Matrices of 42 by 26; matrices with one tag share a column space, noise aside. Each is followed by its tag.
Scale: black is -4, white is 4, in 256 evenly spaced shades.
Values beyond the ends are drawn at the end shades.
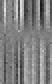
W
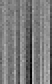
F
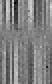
W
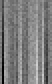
F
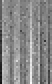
F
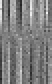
W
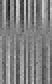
W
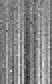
F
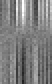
W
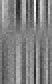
W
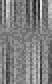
W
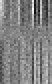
W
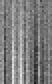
F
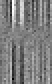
W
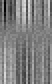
W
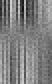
W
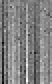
F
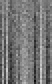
F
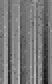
F
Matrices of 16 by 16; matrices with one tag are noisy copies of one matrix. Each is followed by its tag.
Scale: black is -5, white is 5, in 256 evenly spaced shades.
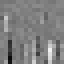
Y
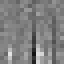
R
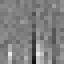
R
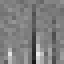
R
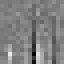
R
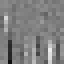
Y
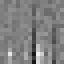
R
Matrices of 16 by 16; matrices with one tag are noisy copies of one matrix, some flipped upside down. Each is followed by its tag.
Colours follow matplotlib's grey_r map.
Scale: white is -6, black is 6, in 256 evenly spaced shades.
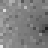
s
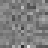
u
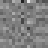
u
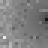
s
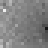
s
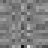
u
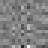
u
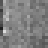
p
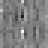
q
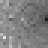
s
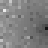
s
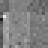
p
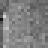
p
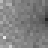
s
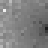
s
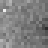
s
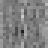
q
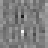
q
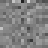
u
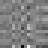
u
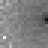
s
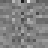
u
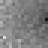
s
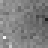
s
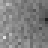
s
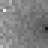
s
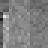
p
